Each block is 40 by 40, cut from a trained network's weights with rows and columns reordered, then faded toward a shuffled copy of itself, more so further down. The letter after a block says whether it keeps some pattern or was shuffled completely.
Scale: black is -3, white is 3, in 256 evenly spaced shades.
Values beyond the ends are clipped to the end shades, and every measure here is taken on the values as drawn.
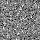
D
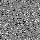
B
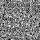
B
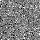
B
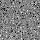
D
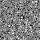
D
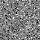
D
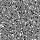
D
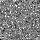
D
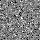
D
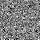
D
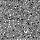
D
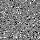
B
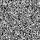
D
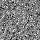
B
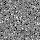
D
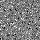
D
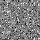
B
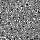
D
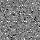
B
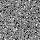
D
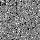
B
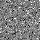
B
